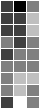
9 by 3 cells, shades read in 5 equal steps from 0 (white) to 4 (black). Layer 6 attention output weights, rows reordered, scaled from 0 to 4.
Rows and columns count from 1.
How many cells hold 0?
1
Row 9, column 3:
2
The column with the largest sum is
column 1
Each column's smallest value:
2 0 1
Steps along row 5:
down same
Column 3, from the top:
2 1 1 2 2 2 1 2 2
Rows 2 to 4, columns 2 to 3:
3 1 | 3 1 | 3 2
